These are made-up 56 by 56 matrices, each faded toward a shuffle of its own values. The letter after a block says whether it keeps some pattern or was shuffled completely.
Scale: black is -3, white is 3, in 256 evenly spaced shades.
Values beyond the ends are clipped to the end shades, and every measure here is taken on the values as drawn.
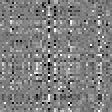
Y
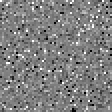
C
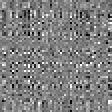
Y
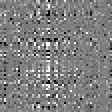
Y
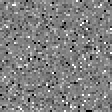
C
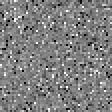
C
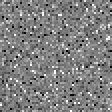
C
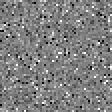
C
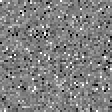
C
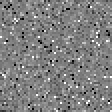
C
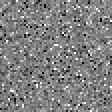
C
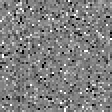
C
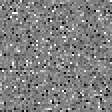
C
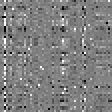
Y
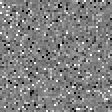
C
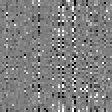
Y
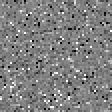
C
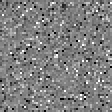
C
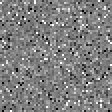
C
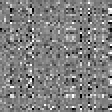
Y
